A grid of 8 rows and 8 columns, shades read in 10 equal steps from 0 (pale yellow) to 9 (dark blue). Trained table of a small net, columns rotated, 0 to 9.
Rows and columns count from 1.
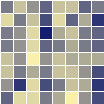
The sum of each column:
30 33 13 49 23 20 33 50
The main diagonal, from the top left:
5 5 1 6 2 2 3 7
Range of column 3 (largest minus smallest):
4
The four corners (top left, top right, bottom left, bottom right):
5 5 6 7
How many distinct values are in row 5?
4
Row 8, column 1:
6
